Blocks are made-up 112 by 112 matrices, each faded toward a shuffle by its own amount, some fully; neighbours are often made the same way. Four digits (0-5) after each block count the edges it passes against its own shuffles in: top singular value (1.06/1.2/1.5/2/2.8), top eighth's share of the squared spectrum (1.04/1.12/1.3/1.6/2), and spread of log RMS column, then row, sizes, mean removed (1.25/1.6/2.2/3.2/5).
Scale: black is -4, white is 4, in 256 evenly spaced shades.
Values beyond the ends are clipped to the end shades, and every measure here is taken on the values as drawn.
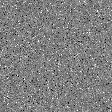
0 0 0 0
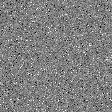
0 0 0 0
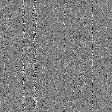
2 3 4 0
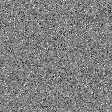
2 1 0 0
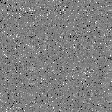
4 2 1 1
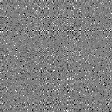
5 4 3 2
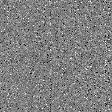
1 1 2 0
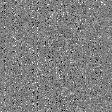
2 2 3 0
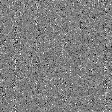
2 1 2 0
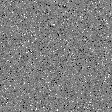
1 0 0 0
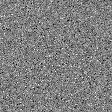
1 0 0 0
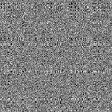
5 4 3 3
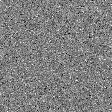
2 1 0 0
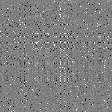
5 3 2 2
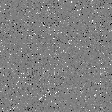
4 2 1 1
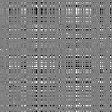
5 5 4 4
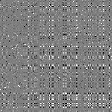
5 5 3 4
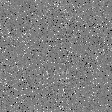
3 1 0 0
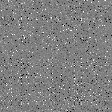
4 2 1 1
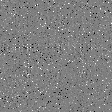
3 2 0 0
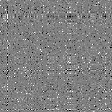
5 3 2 2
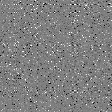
4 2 1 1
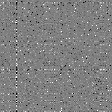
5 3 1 1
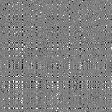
5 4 3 3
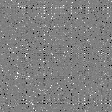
4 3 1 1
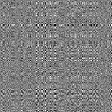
5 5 4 4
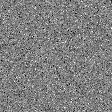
1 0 0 0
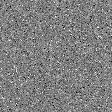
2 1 0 0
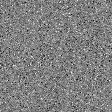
2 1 0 0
